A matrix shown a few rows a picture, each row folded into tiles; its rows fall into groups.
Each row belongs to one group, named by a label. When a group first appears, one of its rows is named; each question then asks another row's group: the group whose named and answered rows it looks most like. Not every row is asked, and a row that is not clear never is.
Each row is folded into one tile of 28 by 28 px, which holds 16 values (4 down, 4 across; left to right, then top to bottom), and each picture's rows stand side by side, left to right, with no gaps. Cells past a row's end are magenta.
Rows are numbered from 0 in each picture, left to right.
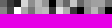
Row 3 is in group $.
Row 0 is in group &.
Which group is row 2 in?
$
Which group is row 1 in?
$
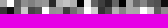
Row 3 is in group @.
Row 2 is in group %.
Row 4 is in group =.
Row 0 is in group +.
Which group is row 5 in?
@
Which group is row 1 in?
%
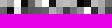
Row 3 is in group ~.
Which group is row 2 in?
%
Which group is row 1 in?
%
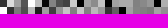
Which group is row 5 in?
&
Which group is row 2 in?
=
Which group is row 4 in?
+
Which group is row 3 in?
$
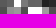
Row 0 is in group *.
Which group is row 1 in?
@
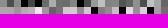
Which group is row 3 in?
~
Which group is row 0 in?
=
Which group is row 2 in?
=
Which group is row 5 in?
~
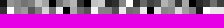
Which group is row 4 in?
*
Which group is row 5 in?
&
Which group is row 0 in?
*
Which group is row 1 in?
%
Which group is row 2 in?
~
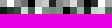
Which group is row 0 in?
+
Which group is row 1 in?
*
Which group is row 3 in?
*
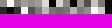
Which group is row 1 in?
%
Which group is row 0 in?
+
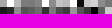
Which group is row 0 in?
+
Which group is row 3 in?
+
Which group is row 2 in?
%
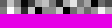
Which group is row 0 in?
$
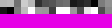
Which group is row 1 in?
@
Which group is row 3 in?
@
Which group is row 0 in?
+
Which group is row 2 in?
@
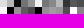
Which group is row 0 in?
&
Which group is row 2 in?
&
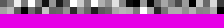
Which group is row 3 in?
+
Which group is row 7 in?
$
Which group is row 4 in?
@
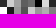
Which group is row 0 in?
~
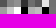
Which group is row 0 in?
$
